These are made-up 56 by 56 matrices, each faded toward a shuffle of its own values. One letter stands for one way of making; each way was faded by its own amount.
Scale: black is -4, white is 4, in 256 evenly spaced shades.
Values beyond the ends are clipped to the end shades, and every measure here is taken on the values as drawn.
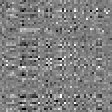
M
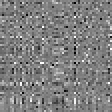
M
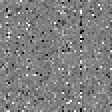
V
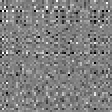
M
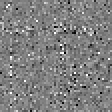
V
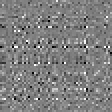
M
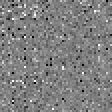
V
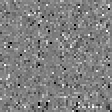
V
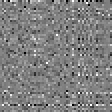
M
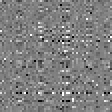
M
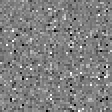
V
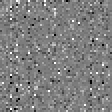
V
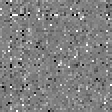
V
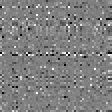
M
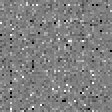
V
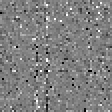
V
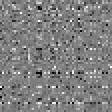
M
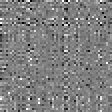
M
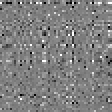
M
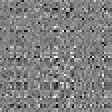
M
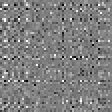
M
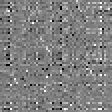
M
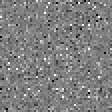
V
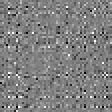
M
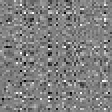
M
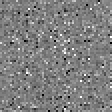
V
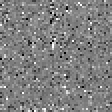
V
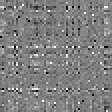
M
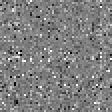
V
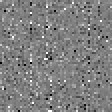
V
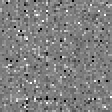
V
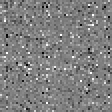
V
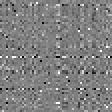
M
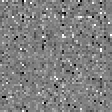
V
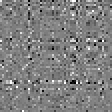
M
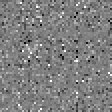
V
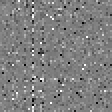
V
